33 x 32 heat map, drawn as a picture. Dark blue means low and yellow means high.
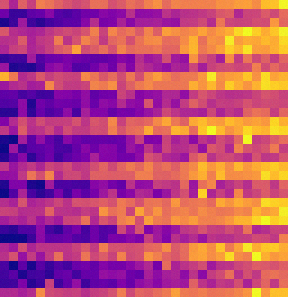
Ninth with the lowest average: middle left. Stripes: horizontal, repeating 7 times. Slope: up to the right.
